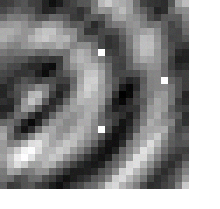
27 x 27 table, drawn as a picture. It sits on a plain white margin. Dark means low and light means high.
There are three isolated cells, each far higher than the cells round it. Concentric rings centre on the middle left. No single row or column stands out from its neighbours. The ninth with the highest average is the bottom left.
